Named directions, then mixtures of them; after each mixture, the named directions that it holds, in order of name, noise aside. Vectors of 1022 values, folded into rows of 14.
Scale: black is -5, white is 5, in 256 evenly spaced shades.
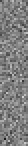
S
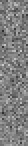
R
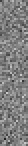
S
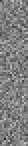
S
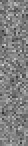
R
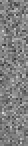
R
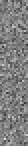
R, S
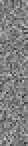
S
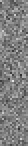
R, S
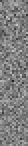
R, S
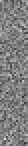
S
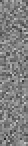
S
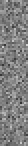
R, S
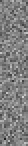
S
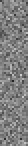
R, S
